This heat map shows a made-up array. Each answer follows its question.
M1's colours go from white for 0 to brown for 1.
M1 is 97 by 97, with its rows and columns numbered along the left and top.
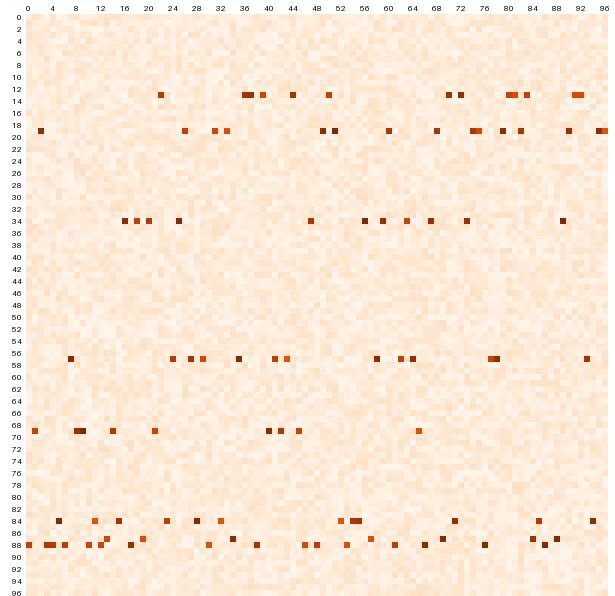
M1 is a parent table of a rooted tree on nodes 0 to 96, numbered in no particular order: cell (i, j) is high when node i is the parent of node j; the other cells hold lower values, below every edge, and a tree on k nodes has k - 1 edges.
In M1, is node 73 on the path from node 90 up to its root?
no
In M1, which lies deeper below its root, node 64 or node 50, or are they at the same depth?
the same depth
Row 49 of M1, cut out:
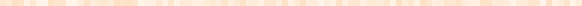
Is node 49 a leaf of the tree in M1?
yes
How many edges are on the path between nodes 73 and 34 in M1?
1
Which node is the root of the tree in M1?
87
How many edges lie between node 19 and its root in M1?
1
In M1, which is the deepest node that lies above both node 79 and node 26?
19
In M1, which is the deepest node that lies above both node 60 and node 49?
19
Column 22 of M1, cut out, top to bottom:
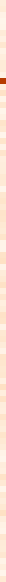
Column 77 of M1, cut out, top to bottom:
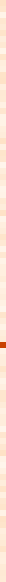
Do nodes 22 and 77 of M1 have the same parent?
no
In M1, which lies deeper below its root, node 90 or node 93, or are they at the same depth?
the same depth
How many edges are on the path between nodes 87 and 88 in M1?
1
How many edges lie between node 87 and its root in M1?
0
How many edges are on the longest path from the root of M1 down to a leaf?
2
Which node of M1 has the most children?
88
